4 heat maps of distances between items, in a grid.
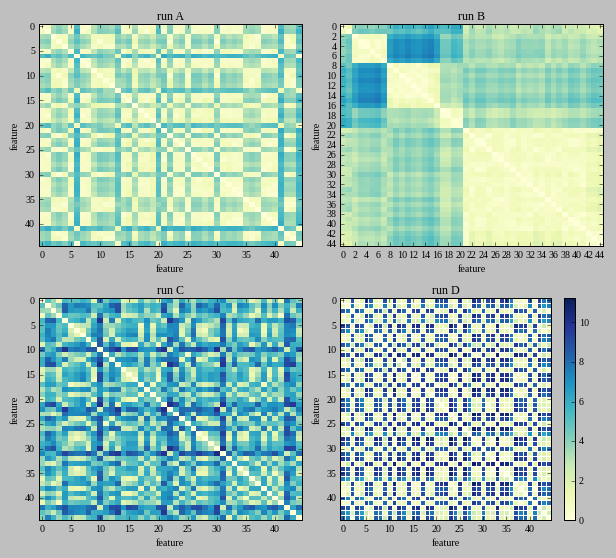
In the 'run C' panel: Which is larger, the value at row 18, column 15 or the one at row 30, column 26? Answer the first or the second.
the second
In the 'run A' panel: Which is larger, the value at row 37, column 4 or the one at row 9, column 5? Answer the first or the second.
the second
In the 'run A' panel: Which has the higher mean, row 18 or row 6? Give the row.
6
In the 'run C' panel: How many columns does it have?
45
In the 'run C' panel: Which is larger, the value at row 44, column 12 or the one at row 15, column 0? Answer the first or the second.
the first
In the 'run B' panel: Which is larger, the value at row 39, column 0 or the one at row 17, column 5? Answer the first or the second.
the second
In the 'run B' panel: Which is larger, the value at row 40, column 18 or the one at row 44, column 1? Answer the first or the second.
the first
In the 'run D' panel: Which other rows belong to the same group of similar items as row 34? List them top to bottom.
2, 5, 6, 9, 11, 14, 17, 20, 21, 22, 25, 28, 29, 31, 32, 35, 36, 40, 42, 43, 44
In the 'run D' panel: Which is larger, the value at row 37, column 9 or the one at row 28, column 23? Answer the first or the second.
the second
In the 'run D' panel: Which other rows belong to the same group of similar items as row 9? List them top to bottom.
2, 5, 6, 11, 14, 17, 20, 21, 22, 25, 28, 29, 31, 32, 34, 35, 36, 40, 42, 43, 44
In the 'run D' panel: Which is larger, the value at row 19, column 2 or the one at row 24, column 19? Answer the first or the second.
the first
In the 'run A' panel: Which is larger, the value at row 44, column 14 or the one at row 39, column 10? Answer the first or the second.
the first
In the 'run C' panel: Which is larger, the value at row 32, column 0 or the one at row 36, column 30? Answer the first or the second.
the second
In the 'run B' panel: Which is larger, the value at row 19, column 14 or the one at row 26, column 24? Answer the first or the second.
the first
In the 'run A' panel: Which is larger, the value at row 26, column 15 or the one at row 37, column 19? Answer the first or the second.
the second
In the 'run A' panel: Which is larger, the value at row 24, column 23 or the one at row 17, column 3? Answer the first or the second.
the second
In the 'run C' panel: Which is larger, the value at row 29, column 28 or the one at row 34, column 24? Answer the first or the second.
the first
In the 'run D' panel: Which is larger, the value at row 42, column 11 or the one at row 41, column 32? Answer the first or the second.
the second
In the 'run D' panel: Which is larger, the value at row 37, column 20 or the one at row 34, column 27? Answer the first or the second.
the first
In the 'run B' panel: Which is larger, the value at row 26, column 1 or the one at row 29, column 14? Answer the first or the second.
the second
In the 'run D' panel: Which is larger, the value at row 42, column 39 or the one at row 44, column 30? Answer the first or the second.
the first
